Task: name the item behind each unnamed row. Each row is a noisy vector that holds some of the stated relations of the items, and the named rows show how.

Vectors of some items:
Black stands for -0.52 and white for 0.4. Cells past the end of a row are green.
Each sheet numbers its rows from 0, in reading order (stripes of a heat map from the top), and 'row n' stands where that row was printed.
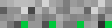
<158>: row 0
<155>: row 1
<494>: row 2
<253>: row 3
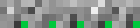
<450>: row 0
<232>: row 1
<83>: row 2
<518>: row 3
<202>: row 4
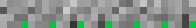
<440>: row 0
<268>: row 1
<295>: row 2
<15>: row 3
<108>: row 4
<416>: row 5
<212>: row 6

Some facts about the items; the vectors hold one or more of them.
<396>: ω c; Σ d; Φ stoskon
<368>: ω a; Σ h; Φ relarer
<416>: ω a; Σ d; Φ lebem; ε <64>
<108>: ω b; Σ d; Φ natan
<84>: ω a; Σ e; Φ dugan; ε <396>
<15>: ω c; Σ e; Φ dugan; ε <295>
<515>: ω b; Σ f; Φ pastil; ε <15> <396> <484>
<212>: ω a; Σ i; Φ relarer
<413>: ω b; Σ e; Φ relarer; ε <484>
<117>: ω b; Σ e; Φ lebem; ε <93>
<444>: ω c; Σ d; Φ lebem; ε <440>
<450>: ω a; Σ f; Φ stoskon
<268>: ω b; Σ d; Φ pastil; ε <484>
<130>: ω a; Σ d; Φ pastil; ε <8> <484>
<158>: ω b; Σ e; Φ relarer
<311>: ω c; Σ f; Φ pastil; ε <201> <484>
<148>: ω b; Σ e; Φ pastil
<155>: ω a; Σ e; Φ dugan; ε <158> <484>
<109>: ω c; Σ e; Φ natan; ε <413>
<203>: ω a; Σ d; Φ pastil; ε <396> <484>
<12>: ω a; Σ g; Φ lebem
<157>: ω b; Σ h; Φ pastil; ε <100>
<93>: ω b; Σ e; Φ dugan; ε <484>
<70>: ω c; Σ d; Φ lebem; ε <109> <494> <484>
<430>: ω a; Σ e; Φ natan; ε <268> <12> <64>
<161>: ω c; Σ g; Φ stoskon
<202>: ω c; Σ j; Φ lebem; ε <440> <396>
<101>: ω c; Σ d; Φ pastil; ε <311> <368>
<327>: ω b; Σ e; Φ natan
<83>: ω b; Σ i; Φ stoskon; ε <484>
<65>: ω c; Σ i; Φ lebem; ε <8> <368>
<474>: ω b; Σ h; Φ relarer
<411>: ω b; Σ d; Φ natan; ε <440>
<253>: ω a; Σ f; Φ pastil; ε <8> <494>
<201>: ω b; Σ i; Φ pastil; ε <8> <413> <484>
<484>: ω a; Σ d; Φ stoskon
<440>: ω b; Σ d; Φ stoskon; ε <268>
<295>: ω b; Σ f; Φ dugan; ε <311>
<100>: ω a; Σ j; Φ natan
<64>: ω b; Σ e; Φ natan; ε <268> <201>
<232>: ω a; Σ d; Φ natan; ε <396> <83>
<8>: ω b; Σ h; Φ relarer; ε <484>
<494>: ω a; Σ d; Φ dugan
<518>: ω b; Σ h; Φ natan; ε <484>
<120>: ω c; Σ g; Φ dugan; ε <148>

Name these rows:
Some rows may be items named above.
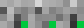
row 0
<202>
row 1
<12>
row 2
<65>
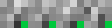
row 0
<117>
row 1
<93>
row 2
<8>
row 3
<84>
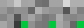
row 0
<201>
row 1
<108>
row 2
<12>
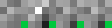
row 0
<108>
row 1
<157>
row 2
<161>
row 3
<161>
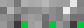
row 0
<161>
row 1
<64>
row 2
<518>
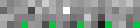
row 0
<396>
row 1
<155>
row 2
<474>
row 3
<100>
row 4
<430>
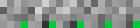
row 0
<416>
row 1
<515>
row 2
<368>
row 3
<101>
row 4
<327>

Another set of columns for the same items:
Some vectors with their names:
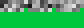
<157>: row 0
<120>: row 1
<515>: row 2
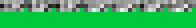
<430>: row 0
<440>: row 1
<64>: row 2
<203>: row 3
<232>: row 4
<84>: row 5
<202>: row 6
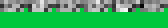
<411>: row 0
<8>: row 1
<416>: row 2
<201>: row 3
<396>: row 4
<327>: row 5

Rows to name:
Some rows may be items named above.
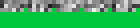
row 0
<161>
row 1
<12>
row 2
<515>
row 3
<202>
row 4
<368>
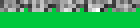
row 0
<212>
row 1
<268>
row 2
<83>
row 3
<396>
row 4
<450>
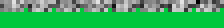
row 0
<253>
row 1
<518>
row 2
<212>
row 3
<65>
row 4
<158>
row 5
<108>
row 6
<8>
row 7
<100>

